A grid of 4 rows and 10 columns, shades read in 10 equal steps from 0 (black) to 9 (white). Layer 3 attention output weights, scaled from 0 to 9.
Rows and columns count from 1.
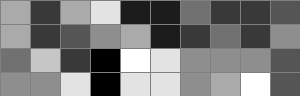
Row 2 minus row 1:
0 0 -3 -3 5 0 -2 2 0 2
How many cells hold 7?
1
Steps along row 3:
up down down up down down same same down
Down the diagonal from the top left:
6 2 2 0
